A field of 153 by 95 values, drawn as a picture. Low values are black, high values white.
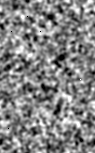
Seam: none. Slope: none. Lone odd cells: 5, 1 higher and 4 lower than their neighbours. Stripes: none. Grain: blotchy. Histogram: bell-shaped.
